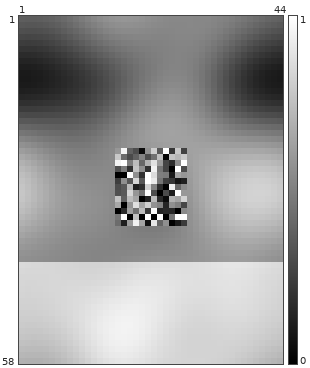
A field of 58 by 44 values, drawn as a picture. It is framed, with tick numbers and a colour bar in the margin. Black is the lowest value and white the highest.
Ninth with the highest average: bottom middle. Seam: horizontal, 70% of the way down, the bottom part higher. Roughest part: centre. Ninth with the lowest average: top left. Odd patch: rougher, in the centre.
